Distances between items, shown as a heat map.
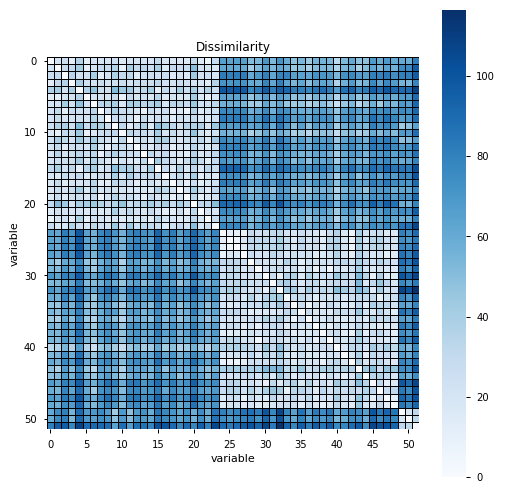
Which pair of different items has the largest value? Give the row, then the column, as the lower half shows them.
51, 32
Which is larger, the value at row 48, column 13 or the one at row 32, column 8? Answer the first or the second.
the second
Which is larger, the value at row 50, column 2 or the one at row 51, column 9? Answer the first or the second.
the first
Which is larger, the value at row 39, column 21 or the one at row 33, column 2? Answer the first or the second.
the second
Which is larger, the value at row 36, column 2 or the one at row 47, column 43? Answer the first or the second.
the first
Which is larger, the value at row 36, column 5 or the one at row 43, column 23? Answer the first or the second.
the second
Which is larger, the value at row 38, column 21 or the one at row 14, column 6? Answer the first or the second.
the first
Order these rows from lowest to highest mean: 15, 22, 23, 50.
22, 23, 15, 50
